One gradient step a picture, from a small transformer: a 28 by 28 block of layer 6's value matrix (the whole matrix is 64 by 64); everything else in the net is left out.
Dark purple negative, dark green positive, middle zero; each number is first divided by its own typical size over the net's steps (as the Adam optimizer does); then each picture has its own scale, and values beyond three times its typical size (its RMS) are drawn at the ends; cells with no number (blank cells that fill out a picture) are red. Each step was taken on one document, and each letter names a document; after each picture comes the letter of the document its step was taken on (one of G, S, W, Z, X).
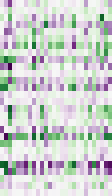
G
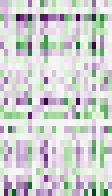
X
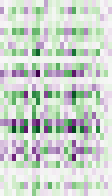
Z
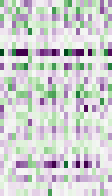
X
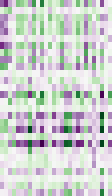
X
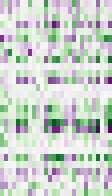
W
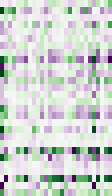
G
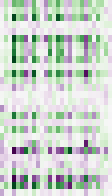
Z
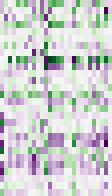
W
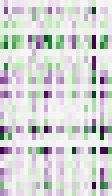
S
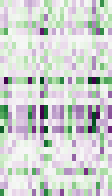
G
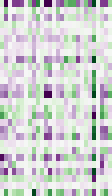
S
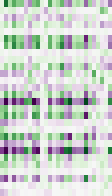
Z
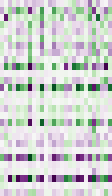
X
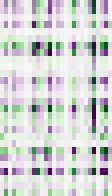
S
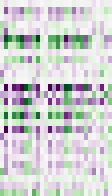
Z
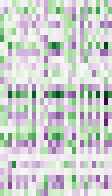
W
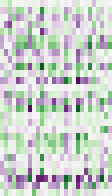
X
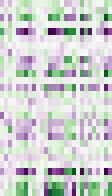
W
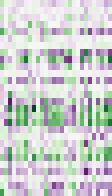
W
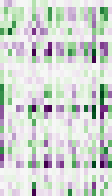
S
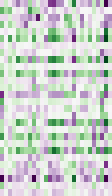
W
